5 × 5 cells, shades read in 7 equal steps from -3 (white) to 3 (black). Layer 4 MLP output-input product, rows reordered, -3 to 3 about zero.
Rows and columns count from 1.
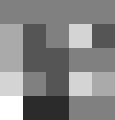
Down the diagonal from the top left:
0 1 1 -2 0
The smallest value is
-3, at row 5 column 1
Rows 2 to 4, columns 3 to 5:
0 -2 1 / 1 0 0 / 1 -2 -1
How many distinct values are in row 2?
4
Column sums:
-7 4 4 -4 0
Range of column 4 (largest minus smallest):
2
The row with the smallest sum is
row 4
